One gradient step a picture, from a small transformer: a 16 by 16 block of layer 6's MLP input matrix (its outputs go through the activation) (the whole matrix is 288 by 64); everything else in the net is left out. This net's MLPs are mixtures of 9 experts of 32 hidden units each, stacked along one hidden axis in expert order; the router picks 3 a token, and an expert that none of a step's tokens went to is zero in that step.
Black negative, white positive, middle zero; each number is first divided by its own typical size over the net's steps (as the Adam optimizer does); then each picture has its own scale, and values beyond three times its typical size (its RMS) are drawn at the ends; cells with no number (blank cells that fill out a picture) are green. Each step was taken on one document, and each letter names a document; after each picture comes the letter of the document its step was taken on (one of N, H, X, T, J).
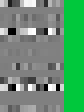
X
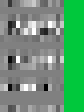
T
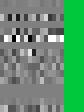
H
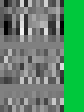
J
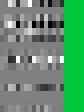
T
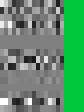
X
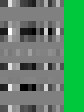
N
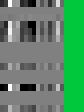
N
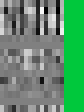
X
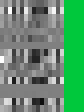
J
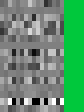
J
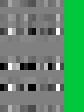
N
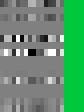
H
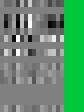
H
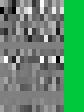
X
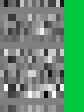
X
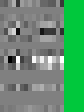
T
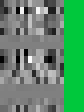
J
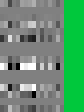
N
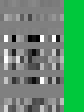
H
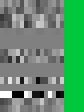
J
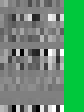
X
